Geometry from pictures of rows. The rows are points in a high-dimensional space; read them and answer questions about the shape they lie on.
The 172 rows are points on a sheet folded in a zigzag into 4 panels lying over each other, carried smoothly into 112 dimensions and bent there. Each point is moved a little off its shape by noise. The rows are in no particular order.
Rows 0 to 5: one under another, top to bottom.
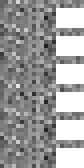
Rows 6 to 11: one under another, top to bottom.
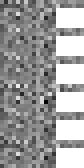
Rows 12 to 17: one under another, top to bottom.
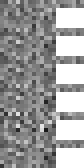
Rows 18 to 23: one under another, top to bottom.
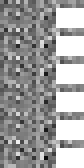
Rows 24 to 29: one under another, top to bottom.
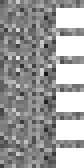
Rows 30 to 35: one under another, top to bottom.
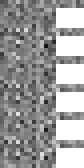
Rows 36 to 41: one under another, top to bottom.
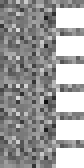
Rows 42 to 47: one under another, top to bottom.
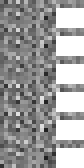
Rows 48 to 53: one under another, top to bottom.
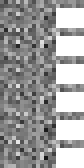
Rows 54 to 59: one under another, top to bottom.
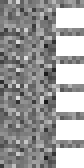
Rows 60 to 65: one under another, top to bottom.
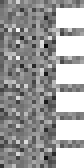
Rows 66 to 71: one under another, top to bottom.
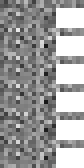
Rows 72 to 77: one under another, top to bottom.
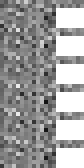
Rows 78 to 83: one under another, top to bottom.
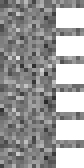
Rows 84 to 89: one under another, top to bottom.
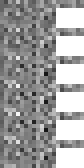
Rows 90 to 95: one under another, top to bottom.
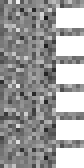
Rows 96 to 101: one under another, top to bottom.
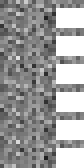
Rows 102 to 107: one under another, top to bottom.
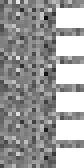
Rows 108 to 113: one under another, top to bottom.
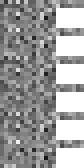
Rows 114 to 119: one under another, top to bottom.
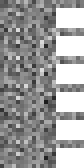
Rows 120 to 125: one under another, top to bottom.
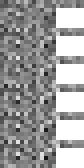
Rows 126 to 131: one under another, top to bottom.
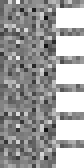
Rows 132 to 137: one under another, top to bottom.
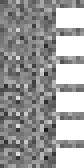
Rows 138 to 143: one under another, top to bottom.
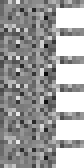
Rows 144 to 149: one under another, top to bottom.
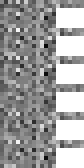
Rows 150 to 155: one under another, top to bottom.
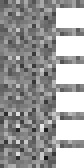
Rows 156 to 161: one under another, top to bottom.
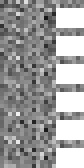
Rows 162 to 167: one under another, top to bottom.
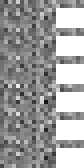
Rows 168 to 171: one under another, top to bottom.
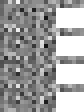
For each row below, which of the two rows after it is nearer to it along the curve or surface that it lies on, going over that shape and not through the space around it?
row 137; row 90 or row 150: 150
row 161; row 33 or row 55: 33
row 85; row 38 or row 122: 122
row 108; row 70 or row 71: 70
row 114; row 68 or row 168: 68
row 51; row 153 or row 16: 153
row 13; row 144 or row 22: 22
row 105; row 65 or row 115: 115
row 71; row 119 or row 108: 119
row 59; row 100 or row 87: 100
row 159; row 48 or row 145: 48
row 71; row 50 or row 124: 50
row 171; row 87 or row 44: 44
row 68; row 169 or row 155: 169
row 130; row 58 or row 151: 58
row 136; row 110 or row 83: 110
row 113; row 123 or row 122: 122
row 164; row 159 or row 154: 159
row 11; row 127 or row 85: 127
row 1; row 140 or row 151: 140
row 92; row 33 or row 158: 33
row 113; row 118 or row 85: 85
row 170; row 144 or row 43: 144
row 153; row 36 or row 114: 114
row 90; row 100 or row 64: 100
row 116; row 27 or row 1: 27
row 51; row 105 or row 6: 105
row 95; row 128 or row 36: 128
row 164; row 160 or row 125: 160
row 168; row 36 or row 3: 3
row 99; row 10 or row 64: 10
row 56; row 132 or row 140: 140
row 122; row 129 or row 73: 129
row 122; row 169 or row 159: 159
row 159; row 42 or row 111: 111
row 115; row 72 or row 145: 145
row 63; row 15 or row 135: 135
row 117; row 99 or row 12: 99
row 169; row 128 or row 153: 153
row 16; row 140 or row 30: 140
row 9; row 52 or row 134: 52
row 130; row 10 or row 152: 10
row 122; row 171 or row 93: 93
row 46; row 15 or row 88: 15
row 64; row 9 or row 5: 5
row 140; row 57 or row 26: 57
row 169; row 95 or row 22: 22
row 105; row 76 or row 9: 76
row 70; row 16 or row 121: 121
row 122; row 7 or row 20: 7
